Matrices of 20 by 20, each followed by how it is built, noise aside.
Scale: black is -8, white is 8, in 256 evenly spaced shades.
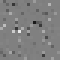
sparse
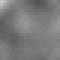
smooth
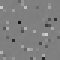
sparse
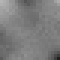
smooth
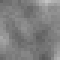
smooth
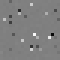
sparse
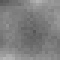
smooth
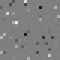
sparse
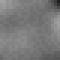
smooth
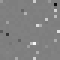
sparse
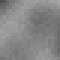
smooth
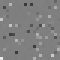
sparse
